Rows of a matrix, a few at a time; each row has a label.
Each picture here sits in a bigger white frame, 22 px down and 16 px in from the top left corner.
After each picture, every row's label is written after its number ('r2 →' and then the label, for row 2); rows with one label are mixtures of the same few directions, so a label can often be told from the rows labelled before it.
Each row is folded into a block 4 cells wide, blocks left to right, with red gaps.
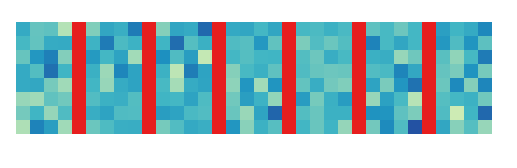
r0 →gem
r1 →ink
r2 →ink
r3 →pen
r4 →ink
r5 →ink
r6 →pen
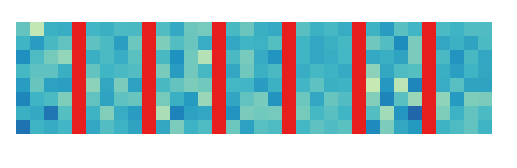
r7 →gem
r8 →pen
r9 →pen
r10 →pen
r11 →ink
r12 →pen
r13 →ink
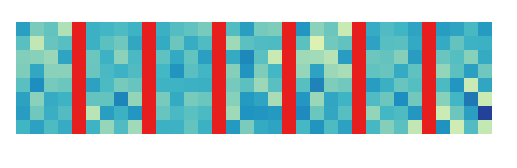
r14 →ink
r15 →pen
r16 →ink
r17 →pen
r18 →ink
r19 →pen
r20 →pen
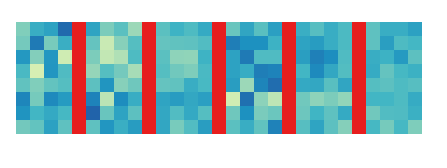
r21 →ink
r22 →ink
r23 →gem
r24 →ink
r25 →gem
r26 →ink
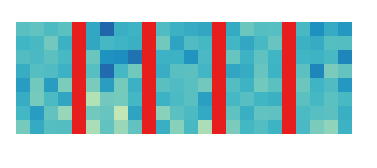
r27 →pen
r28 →gem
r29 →ink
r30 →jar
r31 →gem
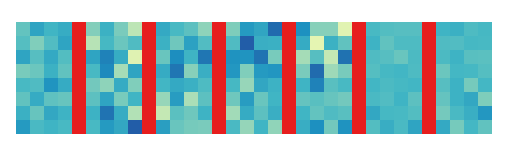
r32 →jar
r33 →pen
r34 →ink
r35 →ink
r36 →ink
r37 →ink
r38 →pen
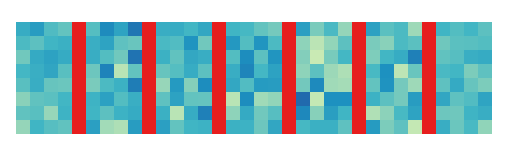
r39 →gem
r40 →gem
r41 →pen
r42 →ink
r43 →ink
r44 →ink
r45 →ink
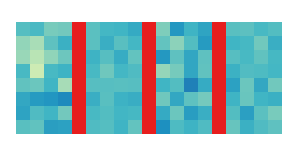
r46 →gem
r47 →ink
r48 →jar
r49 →pen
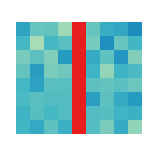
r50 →ink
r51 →ink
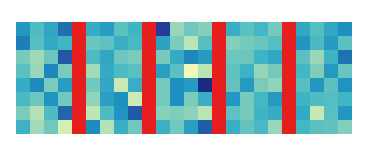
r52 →pen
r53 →pen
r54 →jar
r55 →ink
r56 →pen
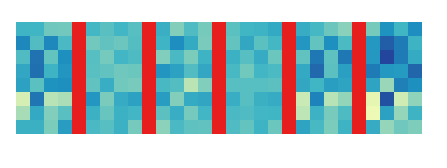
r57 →ink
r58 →ink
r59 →jar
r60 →ink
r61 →ink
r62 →ink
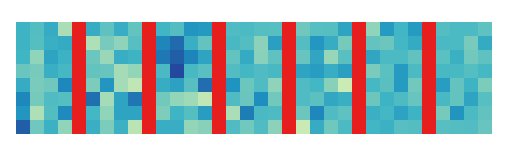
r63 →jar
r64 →ink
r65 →gem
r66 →pen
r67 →jar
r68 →jar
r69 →pen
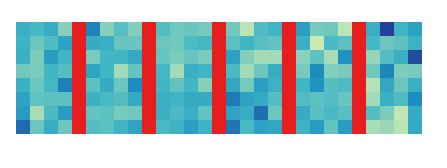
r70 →jar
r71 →jar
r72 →gem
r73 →gem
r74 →ink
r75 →gem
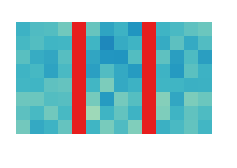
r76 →gem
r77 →ink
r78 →ink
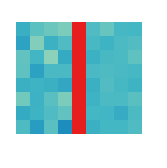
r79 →ink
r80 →gem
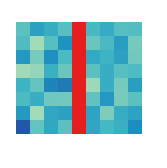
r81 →jar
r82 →pen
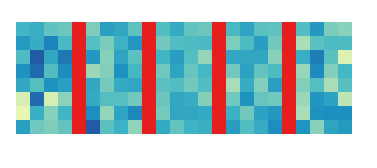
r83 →ink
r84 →jar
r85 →pen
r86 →pen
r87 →pen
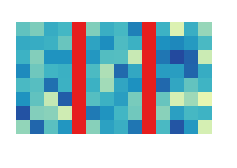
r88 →pen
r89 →ink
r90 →gem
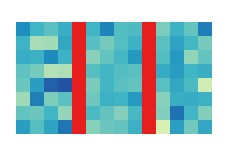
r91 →jar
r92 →gem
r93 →jar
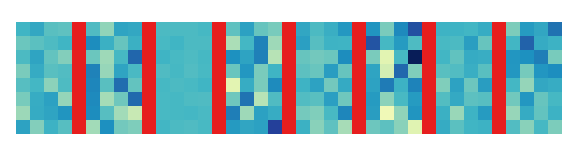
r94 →pen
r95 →pen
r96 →gem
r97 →pen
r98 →pen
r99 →pen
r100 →pen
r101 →ink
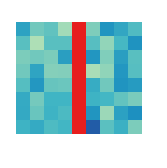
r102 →ink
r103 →jar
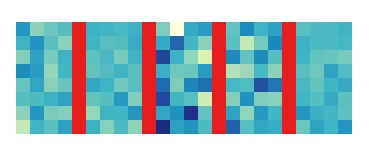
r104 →jar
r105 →pen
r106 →gem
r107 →jar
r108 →ink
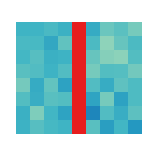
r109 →pen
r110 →ink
